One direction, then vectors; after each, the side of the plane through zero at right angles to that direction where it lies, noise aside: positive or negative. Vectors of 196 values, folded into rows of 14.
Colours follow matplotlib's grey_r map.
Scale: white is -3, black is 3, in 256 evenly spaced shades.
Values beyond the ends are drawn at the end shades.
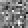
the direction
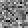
positive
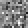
positive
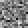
positive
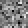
negative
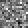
negative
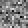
negative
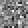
positive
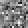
positive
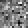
negative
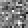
positive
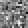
positive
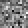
negative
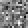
positive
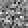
positive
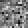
negative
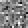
positive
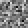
positive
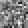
positive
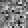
negative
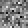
negative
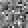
positive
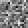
positive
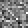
negative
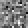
positive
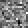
negative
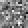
positive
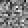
negative
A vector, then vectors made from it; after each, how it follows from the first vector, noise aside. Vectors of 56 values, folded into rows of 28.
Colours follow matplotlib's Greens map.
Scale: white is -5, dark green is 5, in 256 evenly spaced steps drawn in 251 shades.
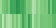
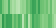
negated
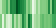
scaled up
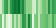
scaled up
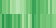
negated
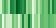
scaled up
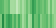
negated
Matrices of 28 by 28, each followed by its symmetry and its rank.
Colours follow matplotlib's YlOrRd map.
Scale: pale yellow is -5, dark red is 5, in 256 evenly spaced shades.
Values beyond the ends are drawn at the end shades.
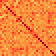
symmetric, full rank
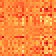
neither, rank three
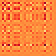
symmetric, rank two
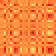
symmetric, rank two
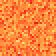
neither, full rank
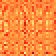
neither, rank three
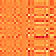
neither, rank two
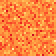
neither, full rank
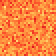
neither, full rank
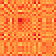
symmetric, rank two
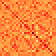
symmetric, rank five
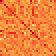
symmetric, rank five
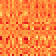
neither, rank three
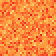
symmetric, full rank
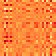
neither, rank two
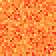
symmetric, full rank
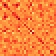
symmetric, rank five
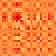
symmetric, rank two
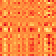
neither, rank two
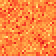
symmetric, full rank
